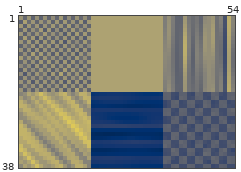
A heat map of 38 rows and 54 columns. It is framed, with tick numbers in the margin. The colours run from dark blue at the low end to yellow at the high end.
The table splits into 2 rows of 3 panels. Panel 1,1: middling, checkered, strong in contrast. Panel 1,2: high, flat. Panel 1,3: middling, streaked downward, strong in contrast. Panel 2,1: high, slanting down to the right. Panel 2,2: very low, streaked across, faint in contrast. Panel 2,3: low, checkered.
